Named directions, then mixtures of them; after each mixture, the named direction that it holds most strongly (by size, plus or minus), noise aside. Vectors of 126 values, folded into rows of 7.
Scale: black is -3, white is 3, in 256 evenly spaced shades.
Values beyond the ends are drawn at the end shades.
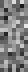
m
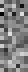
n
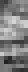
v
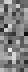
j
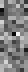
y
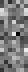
y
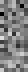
n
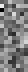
n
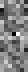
y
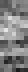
v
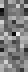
y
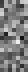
m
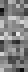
y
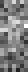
m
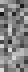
n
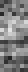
v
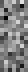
m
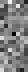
y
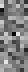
y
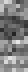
v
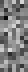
m
